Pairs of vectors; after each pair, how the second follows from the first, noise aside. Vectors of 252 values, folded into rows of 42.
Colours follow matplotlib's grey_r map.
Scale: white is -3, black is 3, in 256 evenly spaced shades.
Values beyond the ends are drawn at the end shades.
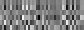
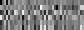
wrapped around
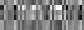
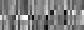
wrapped around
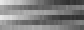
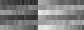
wrapped around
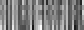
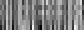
negated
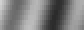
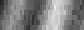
negated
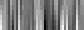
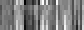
wrapped around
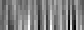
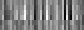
wrapped around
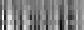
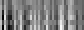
negated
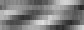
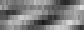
negated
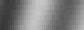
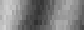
negated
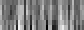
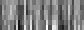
negated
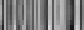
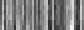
negated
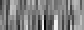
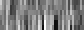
negated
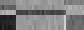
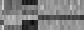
wrapped around
